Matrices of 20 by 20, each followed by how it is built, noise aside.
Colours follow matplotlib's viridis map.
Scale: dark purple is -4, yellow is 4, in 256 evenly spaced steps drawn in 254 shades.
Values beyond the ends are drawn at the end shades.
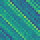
Toeplitz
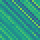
Toeplitz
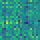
low rank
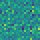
low rank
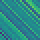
Toeplitz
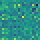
low rank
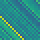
Toeplitz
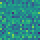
low rank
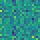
low rank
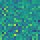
low rank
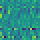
low rank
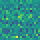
low rank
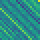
Toeplitz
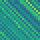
Toeplitz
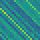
Toeplitz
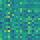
low rank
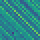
Toeplitz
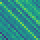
Toeplitz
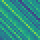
Toeplitz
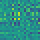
low rank
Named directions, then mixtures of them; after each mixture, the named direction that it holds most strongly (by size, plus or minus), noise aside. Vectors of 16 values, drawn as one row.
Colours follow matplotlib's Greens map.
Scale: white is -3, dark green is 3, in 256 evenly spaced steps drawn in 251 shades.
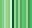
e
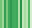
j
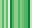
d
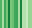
j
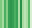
j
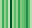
d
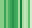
j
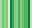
d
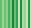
j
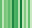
j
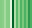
e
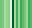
e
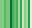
j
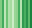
j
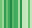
j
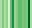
d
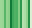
j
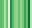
d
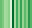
e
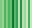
j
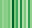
e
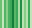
j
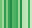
j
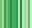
j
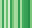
d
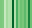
e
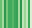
j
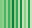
j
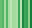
j
